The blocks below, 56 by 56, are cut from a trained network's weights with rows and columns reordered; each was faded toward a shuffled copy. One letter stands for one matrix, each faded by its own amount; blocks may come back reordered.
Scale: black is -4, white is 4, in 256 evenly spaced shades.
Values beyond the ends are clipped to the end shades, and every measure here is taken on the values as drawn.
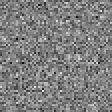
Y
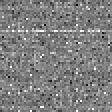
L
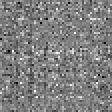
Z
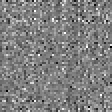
Z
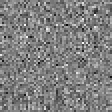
Y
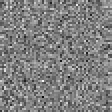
Y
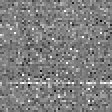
L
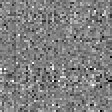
Z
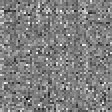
Z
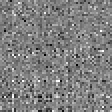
Z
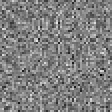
Y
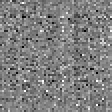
Z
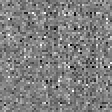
Z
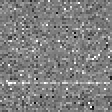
L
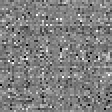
L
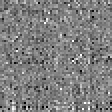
Z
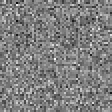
Y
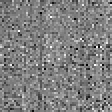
Z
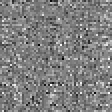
Z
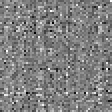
Z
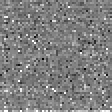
L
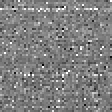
L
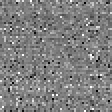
L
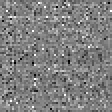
L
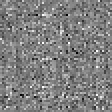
Z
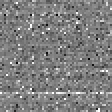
L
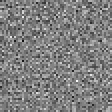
Y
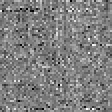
Z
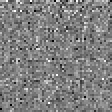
Z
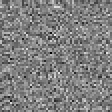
Y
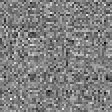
Y
